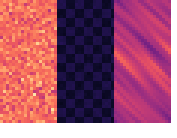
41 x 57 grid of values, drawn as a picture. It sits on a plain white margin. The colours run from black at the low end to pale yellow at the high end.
It is made of 1 by 3 panels. Panel 1,1: high, fine-grained. Panel 1,2: very low, checkered, faint in contrast. Panel 1,3: middling, slanting down to the right.
